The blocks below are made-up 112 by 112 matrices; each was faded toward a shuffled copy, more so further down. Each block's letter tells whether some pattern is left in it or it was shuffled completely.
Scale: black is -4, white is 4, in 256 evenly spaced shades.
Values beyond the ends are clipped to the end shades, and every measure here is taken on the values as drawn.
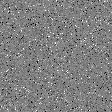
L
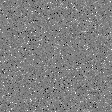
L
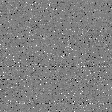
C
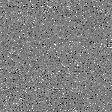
C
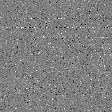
C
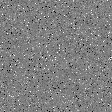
L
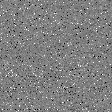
C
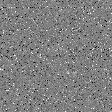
C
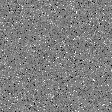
L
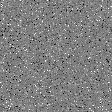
L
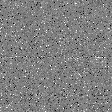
C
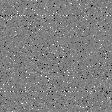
C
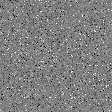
C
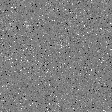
L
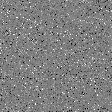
C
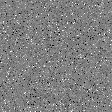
L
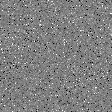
C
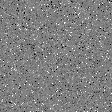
L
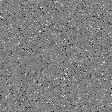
L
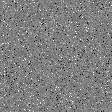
L
